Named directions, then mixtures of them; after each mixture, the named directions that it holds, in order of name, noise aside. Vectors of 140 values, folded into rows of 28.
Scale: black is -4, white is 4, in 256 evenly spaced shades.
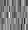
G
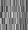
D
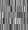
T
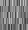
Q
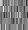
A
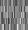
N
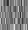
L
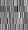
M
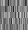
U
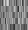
L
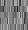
G, M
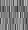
M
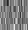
L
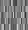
N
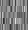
T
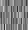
A, N, U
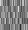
L, Q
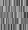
A, N, Q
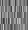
N, T
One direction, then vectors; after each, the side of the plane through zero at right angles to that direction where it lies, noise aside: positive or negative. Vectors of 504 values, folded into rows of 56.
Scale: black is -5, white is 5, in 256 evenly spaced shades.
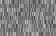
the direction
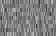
positive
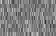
positive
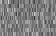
positive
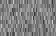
negative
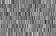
positive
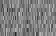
negative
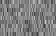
negative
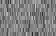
negative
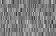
positive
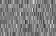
negative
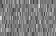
negative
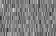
positive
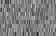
negative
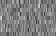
negative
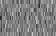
positive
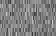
negative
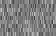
positive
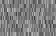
positive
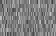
negative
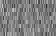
positive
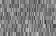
positive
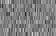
positive
